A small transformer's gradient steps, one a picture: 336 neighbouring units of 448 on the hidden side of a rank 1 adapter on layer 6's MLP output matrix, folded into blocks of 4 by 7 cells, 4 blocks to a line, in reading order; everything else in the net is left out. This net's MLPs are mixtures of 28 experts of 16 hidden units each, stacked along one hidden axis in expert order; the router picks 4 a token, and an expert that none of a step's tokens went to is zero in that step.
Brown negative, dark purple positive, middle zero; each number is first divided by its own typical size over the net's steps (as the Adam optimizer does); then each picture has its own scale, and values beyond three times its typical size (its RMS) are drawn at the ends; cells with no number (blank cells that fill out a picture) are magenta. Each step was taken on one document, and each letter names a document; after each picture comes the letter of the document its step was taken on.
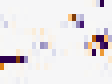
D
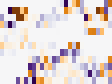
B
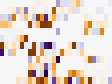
B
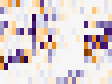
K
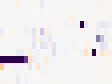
D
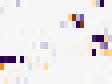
D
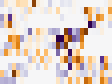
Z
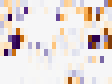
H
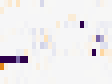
D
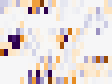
H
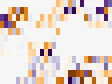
B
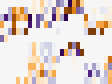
B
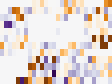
B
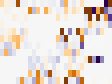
H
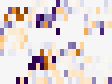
B
